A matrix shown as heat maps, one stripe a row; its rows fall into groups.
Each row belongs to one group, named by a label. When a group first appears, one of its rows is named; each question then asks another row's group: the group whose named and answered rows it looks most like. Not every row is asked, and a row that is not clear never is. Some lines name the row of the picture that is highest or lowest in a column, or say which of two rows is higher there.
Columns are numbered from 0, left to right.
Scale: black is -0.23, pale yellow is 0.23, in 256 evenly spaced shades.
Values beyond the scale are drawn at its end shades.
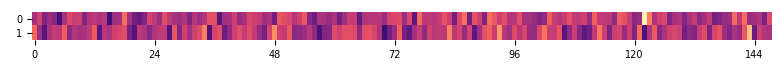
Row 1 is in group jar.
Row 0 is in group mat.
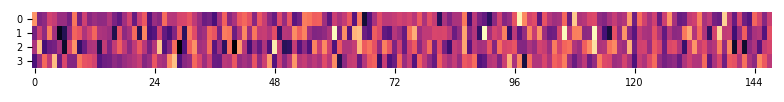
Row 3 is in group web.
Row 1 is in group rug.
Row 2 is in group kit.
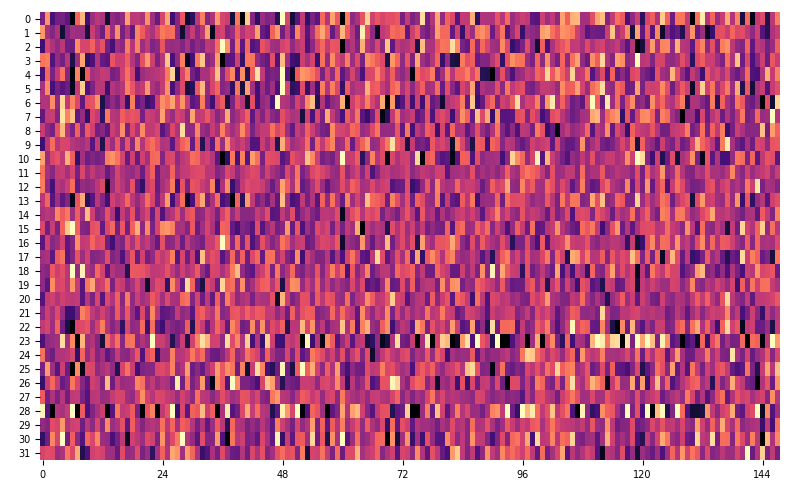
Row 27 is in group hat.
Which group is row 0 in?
kit
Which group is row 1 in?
hat
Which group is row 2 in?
kit
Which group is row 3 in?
kit
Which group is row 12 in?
jar
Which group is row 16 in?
kit
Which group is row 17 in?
mat
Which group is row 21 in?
rug
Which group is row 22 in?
rug
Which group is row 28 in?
jar
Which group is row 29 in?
web
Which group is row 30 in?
web
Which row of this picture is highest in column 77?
23
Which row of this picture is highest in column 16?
8
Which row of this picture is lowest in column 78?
23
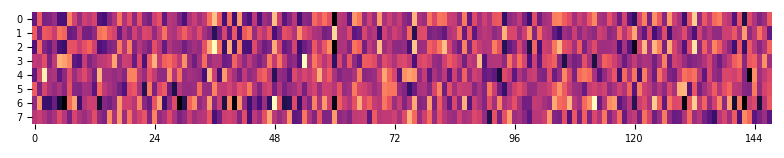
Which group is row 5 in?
hat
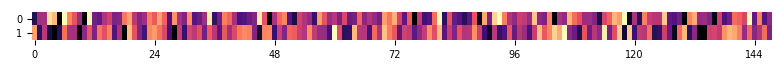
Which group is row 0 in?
mat
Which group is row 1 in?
hat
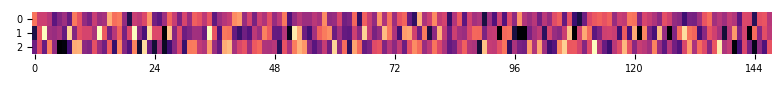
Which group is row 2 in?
rug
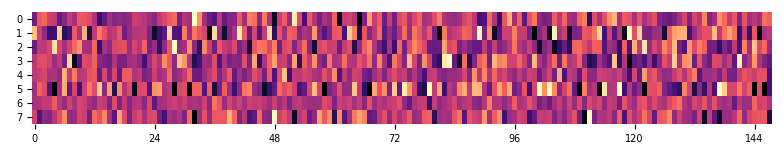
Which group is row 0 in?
web
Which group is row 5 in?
hat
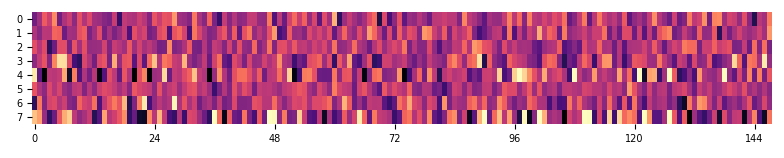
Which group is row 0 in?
web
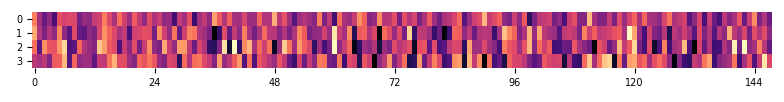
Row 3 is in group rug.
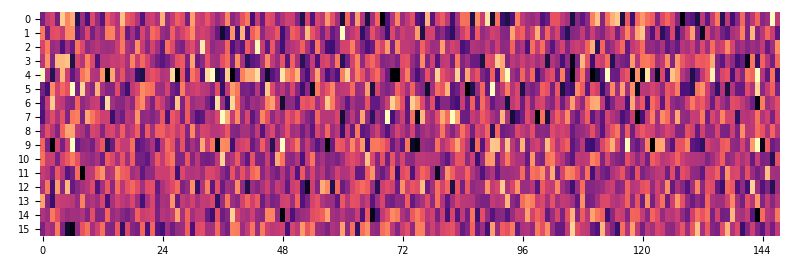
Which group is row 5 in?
mat
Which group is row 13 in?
jar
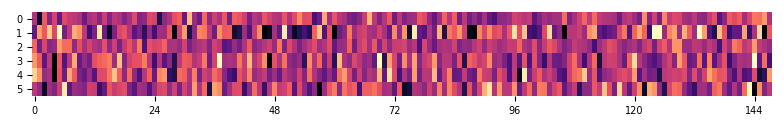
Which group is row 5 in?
jar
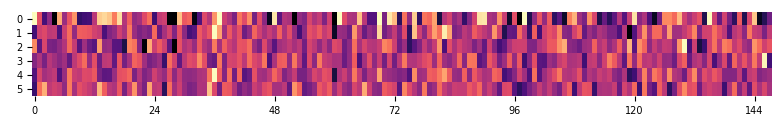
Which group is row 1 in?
kit
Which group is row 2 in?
hat
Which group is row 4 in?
kit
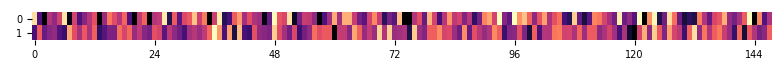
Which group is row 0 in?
jar
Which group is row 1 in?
kit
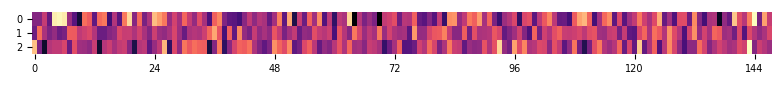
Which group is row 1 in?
kit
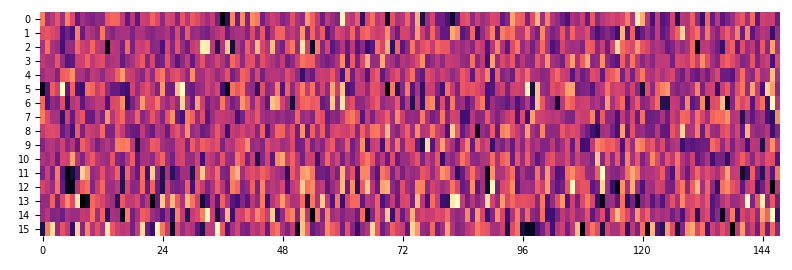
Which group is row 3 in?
rug
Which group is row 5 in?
web
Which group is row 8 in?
rug
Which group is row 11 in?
rug
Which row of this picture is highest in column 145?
5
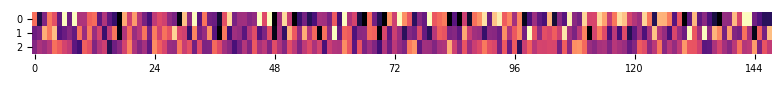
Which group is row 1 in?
web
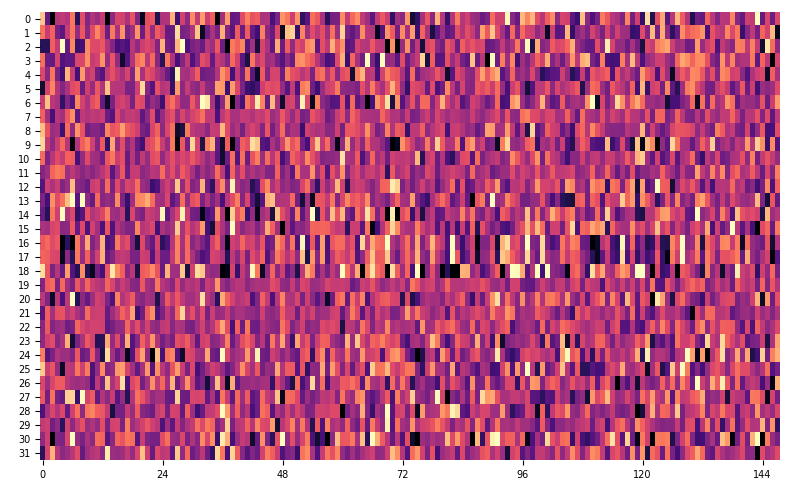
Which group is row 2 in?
web
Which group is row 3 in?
rug
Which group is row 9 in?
jar
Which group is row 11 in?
web
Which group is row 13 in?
mat
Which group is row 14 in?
web
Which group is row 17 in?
rug
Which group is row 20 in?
jar
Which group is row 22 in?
kit
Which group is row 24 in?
hat
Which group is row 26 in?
web
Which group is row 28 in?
kit
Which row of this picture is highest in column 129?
24
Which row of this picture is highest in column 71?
12
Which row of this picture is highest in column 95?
18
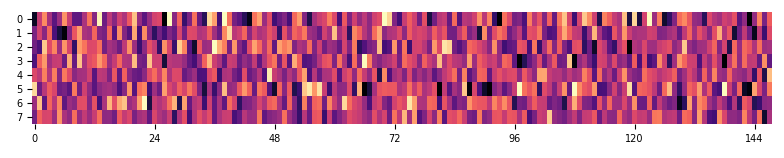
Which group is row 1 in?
rug
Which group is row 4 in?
web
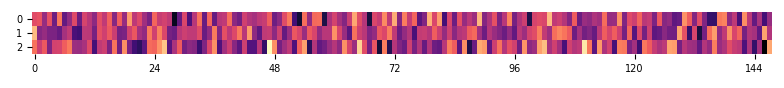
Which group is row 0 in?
hat
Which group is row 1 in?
hat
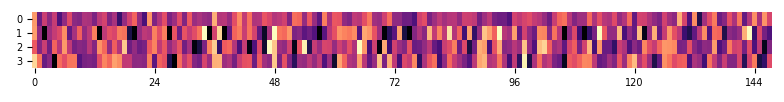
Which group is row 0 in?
hat
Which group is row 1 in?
jar
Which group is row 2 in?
web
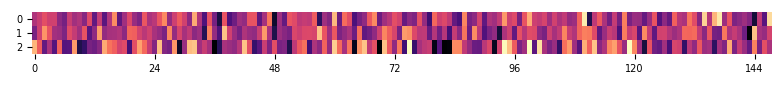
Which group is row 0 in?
web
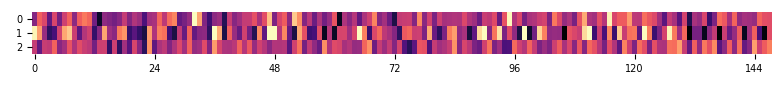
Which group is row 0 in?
web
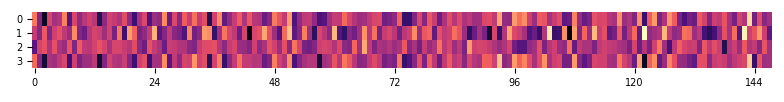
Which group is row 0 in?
jar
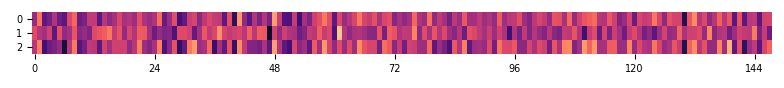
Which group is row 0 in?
kit
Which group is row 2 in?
kit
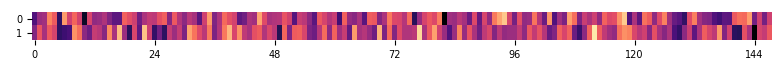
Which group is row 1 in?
rug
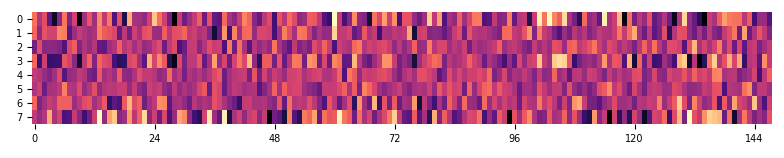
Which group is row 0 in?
hat
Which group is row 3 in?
hat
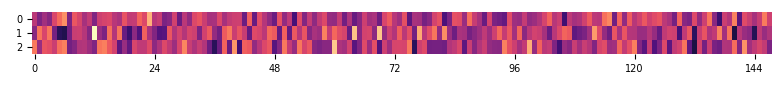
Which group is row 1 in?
rug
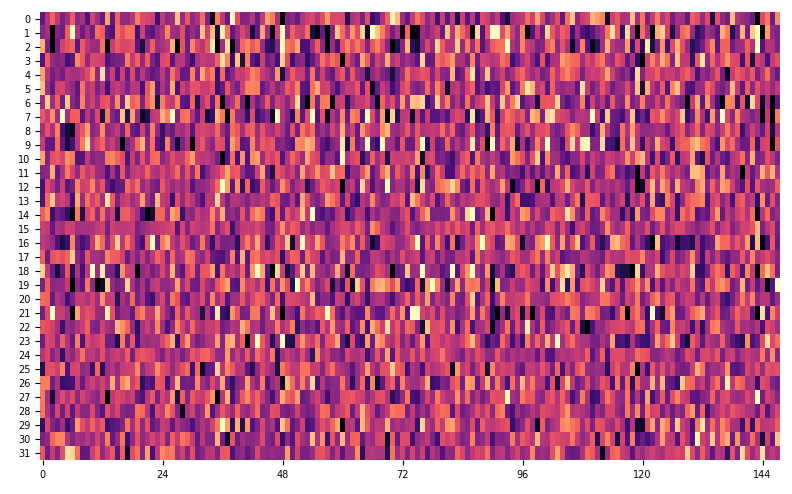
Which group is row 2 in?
jar
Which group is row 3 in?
kit
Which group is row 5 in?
jar
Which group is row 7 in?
web
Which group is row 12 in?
kit
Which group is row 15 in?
jar
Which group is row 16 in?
hat
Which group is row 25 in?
mat
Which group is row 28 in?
hat
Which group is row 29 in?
kit
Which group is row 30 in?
web
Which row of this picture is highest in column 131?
30
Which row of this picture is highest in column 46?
21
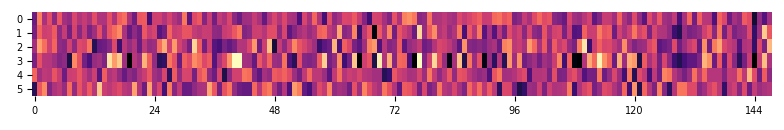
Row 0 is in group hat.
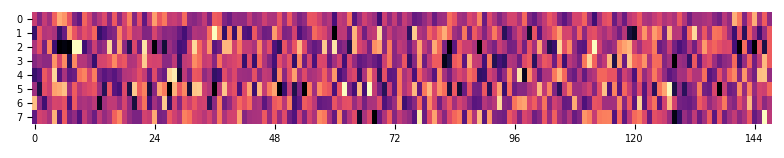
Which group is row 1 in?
kit
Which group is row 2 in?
rug
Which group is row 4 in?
web
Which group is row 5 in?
mat
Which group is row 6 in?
jar
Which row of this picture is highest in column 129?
0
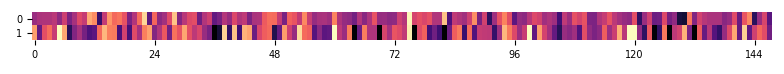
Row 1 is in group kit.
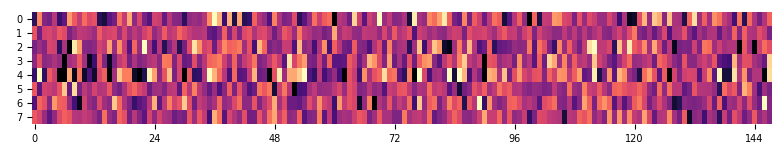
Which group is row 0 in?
kit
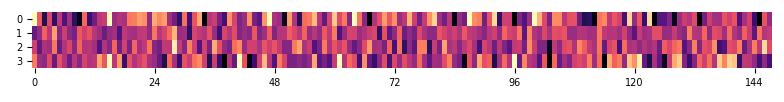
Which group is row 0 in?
hat
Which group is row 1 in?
web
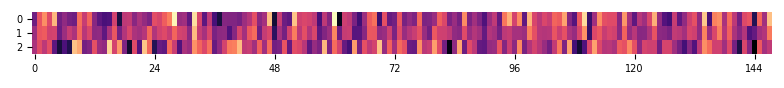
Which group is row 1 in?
web
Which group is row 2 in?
rug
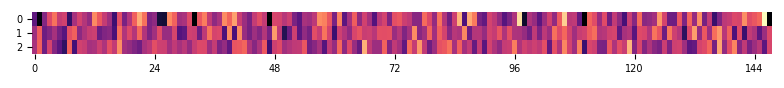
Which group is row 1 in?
kit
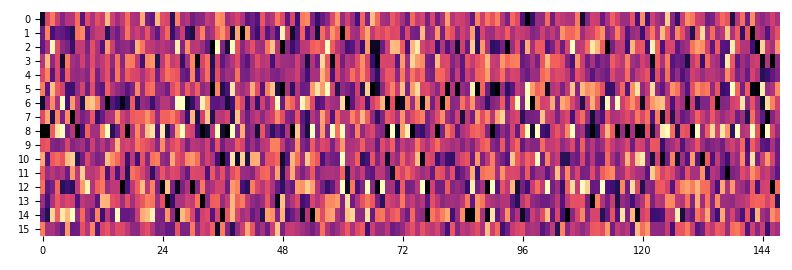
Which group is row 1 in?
kit
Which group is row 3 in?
hat
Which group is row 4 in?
hat
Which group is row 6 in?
web
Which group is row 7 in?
hat
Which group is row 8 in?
web
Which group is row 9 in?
hat
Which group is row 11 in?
mat
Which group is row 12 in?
rug
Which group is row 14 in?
mat
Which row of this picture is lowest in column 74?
8
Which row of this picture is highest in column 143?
14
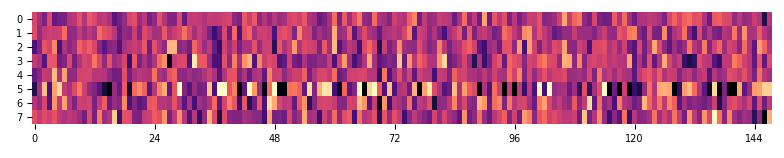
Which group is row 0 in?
rug
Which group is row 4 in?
web
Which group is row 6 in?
web
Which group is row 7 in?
web
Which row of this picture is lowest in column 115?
5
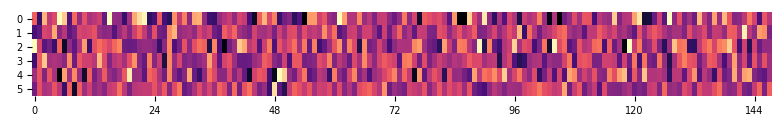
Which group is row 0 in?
mat
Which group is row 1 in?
web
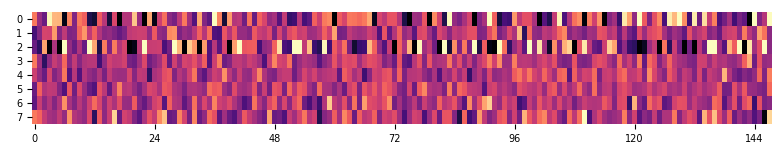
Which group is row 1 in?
web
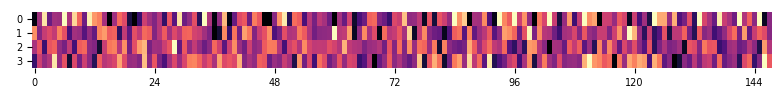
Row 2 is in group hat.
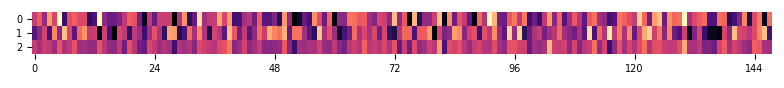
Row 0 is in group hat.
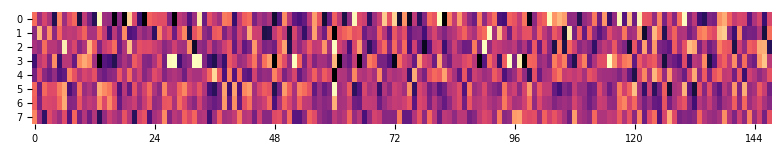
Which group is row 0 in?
hat
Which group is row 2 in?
mat
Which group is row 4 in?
kit
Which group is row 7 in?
jar
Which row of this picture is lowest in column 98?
3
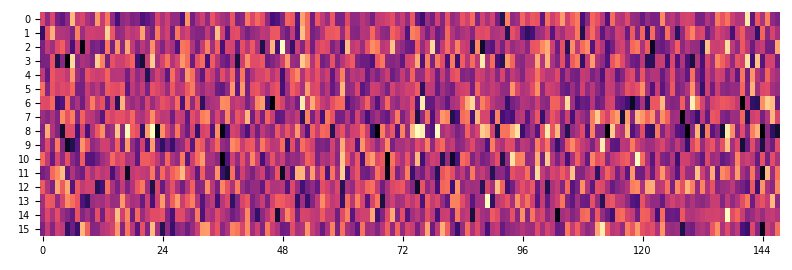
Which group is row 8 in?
hat
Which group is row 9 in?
rug
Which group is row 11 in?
web
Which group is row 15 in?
rug
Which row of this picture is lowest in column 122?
2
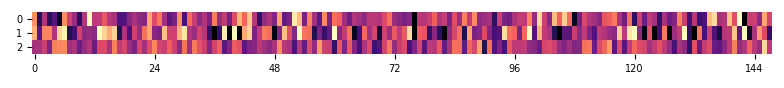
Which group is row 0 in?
hat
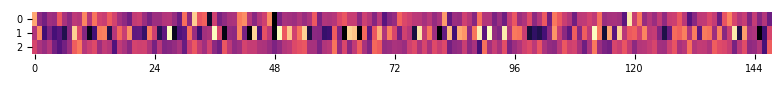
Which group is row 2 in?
rug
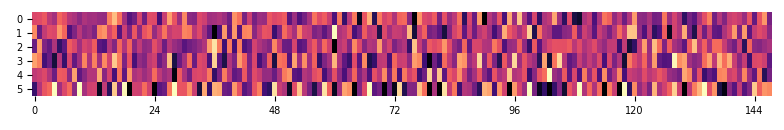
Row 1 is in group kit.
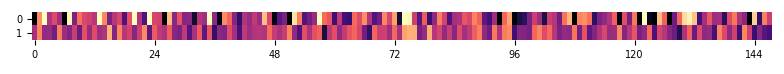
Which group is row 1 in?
hat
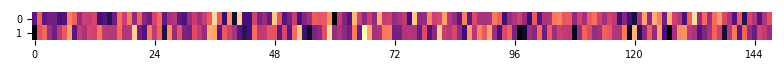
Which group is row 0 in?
kit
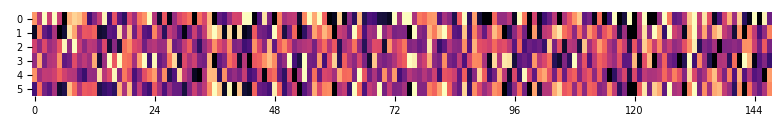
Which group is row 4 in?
web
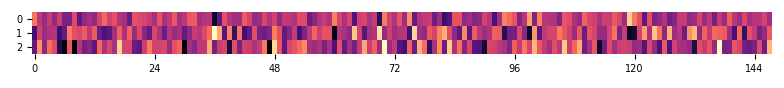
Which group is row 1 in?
kit
